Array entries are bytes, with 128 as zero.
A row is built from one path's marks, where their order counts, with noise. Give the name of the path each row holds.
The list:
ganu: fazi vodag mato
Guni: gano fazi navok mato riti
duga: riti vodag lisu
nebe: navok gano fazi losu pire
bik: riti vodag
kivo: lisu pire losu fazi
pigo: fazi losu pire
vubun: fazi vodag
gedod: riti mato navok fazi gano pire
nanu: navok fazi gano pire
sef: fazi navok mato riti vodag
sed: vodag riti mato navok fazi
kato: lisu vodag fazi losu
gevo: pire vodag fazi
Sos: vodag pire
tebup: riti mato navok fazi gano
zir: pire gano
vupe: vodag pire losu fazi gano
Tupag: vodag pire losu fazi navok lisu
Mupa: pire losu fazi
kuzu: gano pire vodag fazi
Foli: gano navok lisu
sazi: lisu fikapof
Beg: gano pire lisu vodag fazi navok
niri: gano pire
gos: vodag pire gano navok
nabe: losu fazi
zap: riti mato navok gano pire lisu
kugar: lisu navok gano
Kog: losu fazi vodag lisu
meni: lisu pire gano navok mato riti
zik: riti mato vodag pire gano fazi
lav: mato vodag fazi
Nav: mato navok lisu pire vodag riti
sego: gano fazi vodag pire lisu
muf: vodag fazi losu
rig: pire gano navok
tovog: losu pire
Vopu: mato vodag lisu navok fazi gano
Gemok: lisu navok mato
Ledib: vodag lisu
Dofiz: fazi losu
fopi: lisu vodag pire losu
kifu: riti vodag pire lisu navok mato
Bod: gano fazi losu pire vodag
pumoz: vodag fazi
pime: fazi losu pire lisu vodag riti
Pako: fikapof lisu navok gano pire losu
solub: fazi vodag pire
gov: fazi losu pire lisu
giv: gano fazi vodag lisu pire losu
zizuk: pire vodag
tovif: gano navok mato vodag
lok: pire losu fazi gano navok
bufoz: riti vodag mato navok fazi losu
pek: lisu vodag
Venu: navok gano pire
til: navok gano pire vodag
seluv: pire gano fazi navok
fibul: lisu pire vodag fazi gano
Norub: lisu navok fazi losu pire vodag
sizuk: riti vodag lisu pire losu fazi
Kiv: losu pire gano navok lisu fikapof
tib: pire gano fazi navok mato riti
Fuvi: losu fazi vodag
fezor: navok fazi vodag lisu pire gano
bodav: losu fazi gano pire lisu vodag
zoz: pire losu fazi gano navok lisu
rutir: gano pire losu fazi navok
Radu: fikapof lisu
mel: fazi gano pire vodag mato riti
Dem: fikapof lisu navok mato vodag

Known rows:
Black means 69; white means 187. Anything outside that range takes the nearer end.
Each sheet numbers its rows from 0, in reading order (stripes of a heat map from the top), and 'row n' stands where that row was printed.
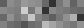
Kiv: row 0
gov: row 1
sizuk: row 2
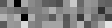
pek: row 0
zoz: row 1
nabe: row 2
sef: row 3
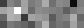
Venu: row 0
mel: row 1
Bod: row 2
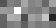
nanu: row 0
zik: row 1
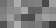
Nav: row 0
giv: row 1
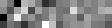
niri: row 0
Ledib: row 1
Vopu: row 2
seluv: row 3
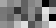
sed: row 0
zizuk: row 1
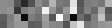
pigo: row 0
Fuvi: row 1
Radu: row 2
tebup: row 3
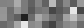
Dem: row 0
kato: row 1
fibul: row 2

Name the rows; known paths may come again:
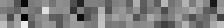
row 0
Mupa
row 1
Vopu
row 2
pigo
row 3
vupe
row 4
zap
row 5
kato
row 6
Nav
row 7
tovif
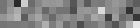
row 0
duga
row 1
meni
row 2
rutir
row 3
nebe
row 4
sef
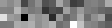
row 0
lav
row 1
kivo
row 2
Ledib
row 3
bufoz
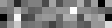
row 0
Sos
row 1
giv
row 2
nanu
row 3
pek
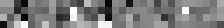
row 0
vubun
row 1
Guni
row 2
zir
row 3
pumoz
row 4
Bod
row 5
Norub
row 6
fezor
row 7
Beg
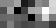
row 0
Dofiz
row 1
tovog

